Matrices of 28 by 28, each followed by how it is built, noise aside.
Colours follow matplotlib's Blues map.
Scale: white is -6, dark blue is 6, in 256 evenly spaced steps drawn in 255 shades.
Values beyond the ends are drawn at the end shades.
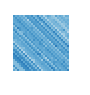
Toeplitz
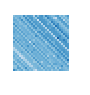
Toeplitz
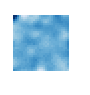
smooth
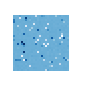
sparse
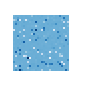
sparse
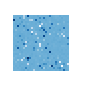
sparse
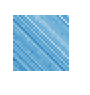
Toeplitz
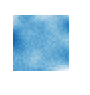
smooth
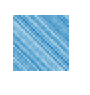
Toeplitz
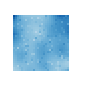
smooth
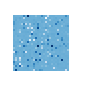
sparse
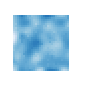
smooth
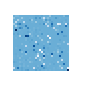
sparse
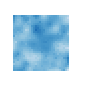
smooth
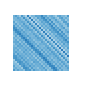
Toeplitz
